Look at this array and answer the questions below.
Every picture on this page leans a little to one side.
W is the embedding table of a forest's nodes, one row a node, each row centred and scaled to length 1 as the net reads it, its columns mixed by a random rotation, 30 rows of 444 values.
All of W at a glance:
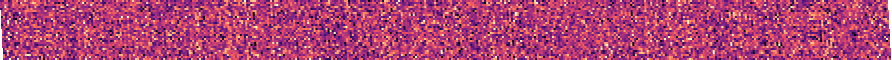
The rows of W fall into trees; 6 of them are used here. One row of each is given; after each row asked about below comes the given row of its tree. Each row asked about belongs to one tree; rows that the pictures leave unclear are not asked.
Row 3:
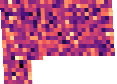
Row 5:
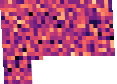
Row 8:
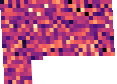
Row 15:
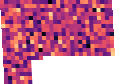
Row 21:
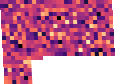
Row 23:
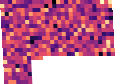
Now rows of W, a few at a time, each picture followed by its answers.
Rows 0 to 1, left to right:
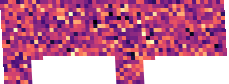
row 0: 5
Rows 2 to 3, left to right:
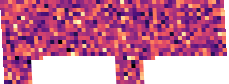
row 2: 5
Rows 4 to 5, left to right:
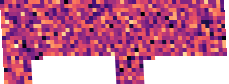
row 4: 8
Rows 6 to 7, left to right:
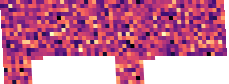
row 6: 21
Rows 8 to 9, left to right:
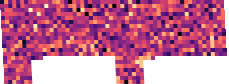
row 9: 21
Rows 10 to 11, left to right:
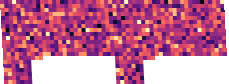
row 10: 23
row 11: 23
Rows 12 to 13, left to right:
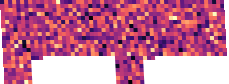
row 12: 8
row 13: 5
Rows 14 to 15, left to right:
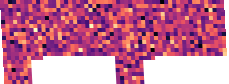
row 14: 21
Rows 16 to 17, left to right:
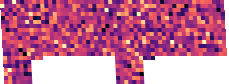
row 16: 23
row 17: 15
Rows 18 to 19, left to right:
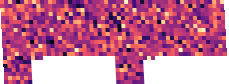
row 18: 5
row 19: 23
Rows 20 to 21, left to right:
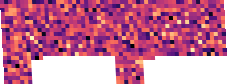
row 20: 15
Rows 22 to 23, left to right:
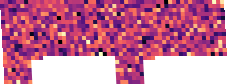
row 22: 21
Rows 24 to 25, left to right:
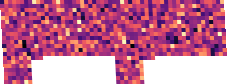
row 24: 8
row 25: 3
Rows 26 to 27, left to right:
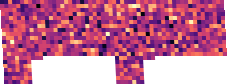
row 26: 3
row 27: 5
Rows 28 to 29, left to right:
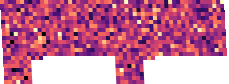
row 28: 21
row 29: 23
